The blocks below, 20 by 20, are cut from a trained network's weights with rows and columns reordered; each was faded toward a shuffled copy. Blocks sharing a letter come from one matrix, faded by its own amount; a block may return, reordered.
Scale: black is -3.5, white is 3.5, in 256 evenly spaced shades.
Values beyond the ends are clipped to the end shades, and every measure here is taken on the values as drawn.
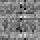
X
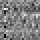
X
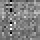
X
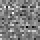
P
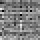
X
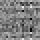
X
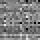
X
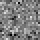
P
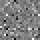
P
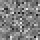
P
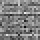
X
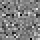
P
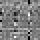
X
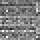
X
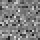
P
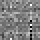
X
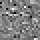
P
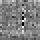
X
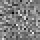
P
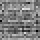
X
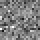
P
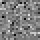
P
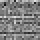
X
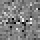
P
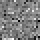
P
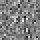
P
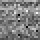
X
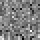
P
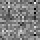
X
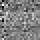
X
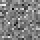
P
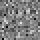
P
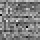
X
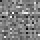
P
